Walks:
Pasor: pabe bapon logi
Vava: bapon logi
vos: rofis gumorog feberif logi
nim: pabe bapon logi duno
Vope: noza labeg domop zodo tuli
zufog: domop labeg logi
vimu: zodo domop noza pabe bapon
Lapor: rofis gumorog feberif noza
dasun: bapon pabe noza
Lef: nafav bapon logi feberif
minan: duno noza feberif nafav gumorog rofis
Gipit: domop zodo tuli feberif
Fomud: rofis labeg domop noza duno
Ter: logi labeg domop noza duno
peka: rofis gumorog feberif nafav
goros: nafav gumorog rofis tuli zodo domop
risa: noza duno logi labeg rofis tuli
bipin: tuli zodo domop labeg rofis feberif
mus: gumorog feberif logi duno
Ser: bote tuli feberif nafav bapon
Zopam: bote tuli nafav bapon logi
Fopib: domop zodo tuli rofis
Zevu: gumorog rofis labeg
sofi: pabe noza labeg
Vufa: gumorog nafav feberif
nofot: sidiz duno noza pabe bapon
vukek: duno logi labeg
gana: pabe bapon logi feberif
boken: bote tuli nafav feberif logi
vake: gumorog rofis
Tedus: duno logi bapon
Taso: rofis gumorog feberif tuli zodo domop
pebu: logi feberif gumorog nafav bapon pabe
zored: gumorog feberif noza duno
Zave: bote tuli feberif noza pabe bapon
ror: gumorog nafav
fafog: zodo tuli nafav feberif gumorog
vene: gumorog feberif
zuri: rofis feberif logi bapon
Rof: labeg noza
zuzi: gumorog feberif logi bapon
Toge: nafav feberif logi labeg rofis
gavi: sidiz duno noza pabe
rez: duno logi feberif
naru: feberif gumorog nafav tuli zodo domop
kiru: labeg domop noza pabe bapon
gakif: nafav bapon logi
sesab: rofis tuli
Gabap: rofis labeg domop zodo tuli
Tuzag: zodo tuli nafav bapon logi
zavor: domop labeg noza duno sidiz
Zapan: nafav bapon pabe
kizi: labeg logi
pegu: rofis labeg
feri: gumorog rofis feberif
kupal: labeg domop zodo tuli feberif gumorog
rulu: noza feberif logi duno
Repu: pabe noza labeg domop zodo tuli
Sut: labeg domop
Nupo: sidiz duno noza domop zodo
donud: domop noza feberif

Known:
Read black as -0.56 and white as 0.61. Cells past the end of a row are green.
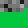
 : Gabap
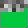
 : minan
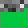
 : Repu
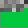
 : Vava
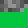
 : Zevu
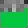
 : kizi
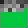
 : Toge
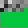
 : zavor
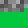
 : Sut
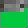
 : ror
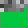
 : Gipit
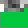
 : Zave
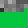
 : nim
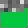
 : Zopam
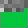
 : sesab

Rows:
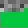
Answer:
feri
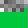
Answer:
donud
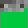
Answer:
Vufa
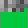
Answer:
Fomud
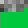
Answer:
Tedus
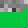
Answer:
zored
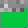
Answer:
rulu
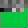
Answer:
Tuzag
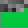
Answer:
goros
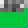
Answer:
vimu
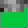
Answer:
vukek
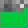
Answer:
Vope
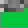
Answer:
Fopib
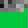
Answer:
fafog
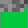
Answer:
vake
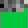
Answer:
naru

